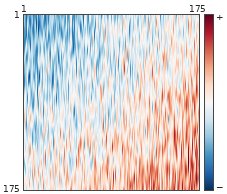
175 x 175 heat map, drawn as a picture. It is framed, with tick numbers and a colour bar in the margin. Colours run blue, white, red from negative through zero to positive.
Ninth with the lowest average: top left. Ninth with the highest average: bottom right. Mirror symmetry: none. Grain: streaks running down. Slope: up to the bottom right.
